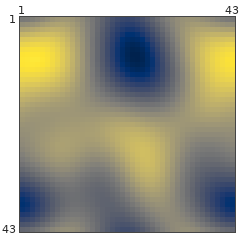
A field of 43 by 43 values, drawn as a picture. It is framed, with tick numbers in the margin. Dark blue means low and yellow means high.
No regular stripes run through it. There are no lone odd cells. The top middle is the ninth with the lowest average. The ninth with the highest average is the top left. The middle left is the calmest part.
